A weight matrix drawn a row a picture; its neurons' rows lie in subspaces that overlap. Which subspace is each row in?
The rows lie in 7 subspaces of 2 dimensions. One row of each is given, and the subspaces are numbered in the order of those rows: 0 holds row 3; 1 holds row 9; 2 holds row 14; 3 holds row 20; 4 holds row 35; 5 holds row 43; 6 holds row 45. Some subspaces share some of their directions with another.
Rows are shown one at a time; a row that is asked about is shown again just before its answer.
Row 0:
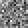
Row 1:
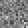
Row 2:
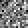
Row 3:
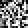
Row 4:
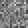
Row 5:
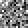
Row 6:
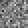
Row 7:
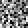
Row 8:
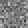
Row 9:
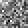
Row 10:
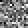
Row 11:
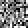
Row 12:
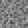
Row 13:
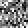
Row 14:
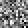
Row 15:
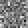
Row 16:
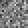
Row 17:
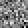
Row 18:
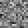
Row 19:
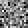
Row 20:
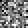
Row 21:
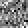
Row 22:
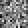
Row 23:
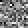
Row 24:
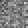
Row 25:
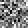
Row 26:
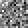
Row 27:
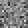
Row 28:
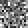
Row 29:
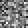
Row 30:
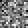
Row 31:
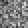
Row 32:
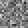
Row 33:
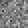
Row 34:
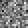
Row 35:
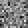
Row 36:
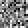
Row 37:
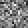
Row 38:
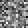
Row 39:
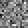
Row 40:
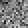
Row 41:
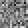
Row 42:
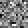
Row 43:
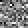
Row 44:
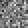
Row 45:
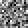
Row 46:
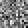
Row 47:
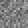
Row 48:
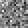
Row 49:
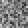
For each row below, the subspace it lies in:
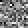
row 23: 5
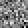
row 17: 2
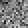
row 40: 1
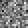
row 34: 3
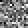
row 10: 5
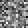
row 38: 3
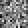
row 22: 4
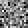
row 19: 4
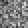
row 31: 6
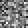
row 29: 3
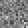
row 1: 2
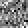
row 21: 2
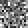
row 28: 4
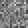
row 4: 1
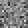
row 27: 4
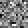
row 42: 5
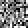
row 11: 1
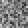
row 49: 6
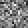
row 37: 0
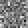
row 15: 4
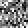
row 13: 2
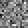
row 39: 5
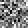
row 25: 0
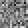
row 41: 1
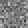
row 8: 4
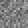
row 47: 0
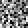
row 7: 6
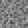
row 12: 6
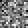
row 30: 3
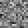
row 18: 5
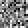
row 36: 1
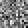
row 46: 2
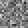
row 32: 5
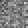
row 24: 3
